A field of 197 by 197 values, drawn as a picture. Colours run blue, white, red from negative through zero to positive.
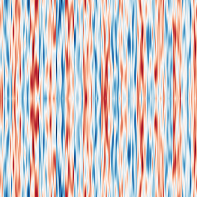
Streaks run downward. Upright stripes repeat 11 times across the table. The top and bottom halves mirror each other.
